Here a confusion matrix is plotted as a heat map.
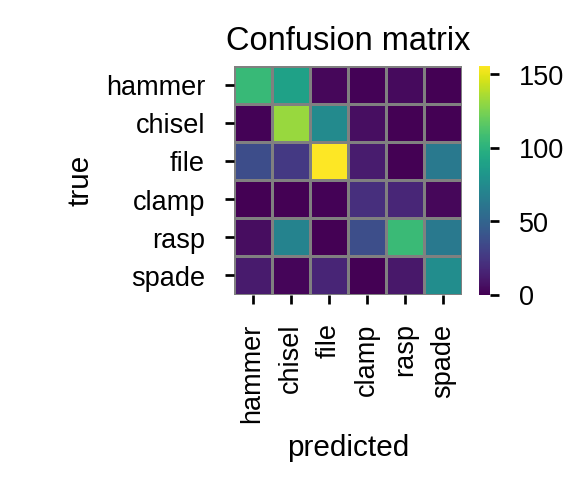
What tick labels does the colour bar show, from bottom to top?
0, 50, 100, 150
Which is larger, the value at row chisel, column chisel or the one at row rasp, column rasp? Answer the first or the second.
the first
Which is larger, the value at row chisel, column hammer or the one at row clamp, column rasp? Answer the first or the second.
the second
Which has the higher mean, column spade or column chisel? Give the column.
chisel
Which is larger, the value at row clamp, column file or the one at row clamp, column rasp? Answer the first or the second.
the second
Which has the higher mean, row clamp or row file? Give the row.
file
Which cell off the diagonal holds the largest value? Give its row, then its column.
hammer, chisel
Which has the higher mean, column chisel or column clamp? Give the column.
chisel
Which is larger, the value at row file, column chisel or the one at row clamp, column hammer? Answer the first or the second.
the first
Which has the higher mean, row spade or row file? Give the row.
file
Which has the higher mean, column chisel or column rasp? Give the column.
chisel
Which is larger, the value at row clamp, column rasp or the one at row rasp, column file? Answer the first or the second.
the first
